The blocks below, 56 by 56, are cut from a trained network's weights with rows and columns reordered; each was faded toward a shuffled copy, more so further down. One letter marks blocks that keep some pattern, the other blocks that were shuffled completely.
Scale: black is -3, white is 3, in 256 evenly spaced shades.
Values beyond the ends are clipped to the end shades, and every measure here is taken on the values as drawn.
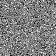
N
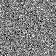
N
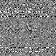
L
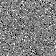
N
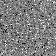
N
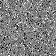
N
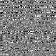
L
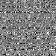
L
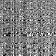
L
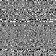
L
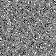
N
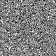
N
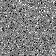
N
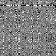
L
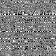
L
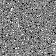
N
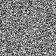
N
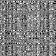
L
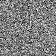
N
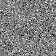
N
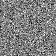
N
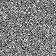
N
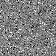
N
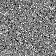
N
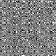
L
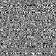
L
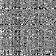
L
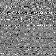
L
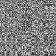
L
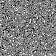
N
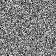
N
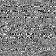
L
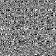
L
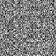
L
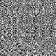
L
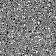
N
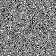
N
